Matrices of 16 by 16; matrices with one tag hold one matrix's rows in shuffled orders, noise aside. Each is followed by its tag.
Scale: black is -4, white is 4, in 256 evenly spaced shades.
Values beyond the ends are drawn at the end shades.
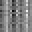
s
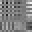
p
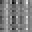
s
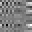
p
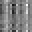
s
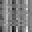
s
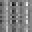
s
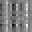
s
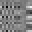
p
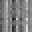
s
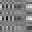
p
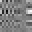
p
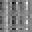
s
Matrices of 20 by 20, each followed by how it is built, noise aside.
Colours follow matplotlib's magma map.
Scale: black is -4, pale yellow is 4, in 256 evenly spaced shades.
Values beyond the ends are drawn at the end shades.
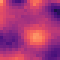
smooth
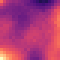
smooth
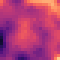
smooth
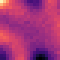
smooth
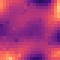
smooth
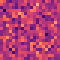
noise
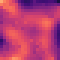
smooth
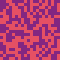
noise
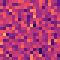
noise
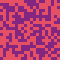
noise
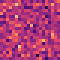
noise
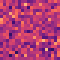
noise
